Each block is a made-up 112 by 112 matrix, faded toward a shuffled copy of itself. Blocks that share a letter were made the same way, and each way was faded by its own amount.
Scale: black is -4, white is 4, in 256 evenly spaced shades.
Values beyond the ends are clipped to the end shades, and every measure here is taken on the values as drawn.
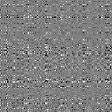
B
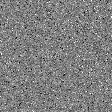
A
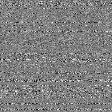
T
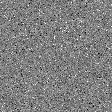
A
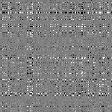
B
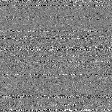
T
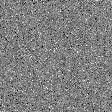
A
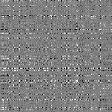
B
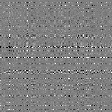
B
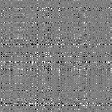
B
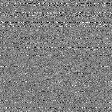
T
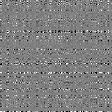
B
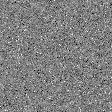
A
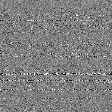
T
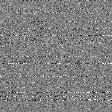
T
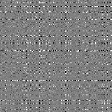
B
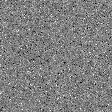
A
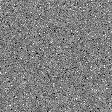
A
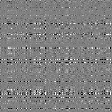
B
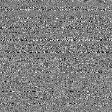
T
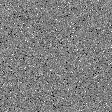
A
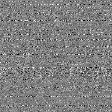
T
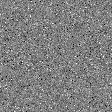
A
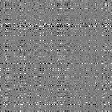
B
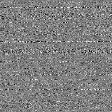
T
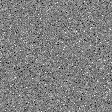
A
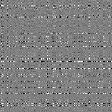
B
